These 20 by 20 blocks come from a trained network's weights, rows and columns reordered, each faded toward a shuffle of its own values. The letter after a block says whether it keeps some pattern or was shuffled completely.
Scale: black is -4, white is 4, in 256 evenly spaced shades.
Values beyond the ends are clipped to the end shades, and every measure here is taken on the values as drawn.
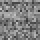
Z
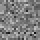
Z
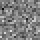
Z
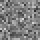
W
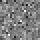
W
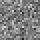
W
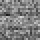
Z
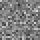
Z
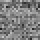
Z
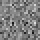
Z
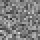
Z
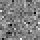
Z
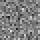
W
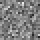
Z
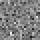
W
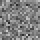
W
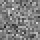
W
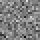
W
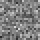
W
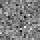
Z
